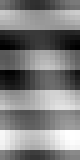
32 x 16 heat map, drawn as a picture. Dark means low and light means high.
Lone odd cells: none. Average level on the scale: 50%. Ninth with the highest average: bottom right. Stripes: horizontal, repeating 4 times.
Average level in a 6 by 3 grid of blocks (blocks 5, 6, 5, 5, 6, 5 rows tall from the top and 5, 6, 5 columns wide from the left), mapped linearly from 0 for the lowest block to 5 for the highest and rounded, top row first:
3 2 3 / 0 1 0 / 0 3 2 / 2 3 3 / 3 3 4 / 4 3 5
